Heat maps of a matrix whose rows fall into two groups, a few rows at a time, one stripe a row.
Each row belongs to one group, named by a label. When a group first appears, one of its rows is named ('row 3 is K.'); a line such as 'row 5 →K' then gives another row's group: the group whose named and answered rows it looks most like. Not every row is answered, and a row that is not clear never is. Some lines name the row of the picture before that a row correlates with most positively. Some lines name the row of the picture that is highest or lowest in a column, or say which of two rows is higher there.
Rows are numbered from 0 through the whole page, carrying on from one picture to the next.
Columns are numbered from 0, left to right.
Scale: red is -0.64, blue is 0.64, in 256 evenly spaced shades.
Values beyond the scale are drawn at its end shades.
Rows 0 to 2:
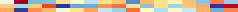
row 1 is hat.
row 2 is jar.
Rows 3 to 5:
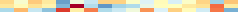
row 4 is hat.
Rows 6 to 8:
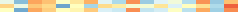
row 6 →jar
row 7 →hat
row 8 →jar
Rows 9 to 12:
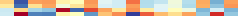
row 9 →jar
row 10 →jar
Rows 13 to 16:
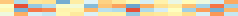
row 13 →hat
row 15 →jar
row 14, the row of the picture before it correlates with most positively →12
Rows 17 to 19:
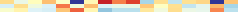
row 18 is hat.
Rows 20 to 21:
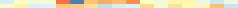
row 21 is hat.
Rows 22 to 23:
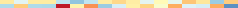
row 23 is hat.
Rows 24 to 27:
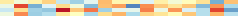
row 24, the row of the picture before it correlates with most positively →22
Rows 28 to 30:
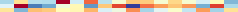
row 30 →jar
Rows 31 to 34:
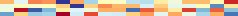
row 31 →hat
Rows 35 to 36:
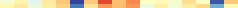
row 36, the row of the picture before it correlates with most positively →32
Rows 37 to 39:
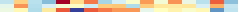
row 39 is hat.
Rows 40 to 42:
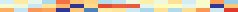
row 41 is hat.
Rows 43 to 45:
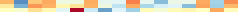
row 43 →jar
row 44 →jar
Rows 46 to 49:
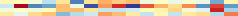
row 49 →hat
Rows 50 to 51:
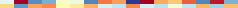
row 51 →jar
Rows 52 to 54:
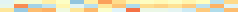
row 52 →hat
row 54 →jar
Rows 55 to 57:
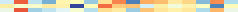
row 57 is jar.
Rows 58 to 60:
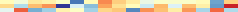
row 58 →hat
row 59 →hat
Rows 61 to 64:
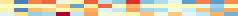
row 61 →jar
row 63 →jar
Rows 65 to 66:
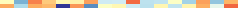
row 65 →jar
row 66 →hat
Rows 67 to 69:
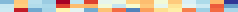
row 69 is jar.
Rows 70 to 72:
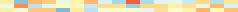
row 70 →jar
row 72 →hat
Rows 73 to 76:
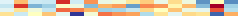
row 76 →hat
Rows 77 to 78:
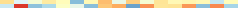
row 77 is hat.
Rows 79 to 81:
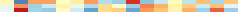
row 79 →jar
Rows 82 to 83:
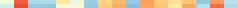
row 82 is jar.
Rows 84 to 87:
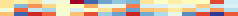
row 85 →jar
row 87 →jar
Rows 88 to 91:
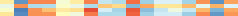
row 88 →jar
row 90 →jar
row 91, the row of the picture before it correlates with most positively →87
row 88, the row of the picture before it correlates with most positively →87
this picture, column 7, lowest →89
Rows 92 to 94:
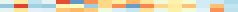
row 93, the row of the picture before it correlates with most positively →89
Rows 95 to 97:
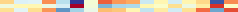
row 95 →hat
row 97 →hat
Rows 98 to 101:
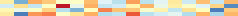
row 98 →jar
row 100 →hat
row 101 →jar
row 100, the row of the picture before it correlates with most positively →95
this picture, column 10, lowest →99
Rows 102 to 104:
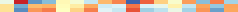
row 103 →jar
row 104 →jar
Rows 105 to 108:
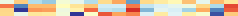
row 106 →jar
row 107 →jar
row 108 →hat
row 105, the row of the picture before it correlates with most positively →102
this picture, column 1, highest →107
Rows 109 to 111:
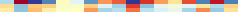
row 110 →jar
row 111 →jar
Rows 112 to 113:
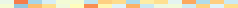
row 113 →jar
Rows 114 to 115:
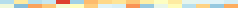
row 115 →jar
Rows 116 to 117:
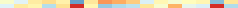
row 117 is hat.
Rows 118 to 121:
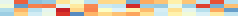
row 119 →jar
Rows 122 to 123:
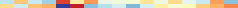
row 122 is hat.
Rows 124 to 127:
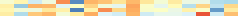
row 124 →hat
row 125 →jar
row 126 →hat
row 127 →jar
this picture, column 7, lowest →126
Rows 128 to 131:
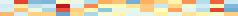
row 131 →hat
